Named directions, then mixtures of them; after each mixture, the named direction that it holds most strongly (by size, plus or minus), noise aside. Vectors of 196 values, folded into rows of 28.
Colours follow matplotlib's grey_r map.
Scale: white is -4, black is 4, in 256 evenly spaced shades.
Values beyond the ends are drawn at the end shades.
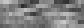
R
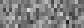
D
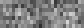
D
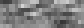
R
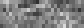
R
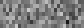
D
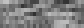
R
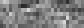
R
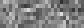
D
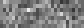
D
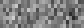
D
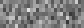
D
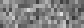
D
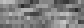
R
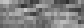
R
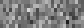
D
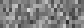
D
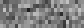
D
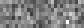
D
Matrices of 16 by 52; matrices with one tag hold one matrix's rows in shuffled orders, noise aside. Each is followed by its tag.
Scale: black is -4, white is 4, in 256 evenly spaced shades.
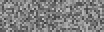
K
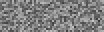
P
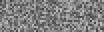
K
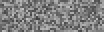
P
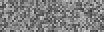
K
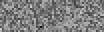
K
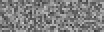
P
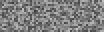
P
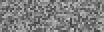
P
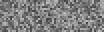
P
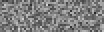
P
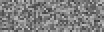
P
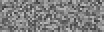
P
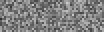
K
